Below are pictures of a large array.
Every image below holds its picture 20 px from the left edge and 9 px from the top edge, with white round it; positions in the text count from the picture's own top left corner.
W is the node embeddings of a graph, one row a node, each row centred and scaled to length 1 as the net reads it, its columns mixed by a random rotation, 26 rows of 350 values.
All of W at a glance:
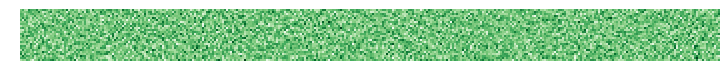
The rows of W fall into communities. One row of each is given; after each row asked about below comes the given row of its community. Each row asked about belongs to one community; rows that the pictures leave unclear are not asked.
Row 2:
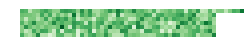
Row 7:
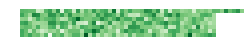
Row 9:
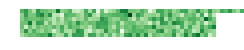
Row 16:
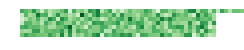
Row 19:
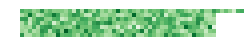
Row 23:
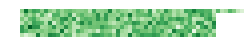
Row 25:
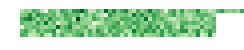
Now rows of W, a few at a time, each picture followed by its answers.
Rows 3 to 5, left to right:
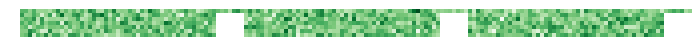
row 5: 9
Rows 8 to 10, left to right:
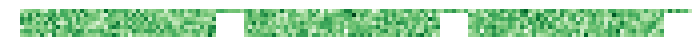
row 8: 25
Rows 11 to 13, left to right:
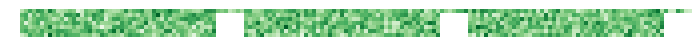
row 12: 2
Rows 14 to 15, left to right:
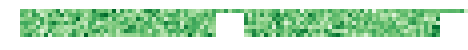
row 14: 7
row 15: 25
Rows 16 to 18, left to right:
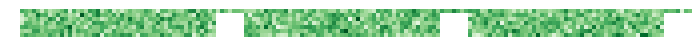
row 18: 19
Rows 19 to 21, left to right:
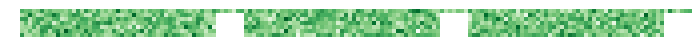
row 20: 23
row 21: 16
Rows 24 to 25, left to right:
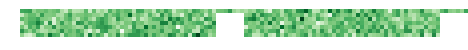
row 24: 9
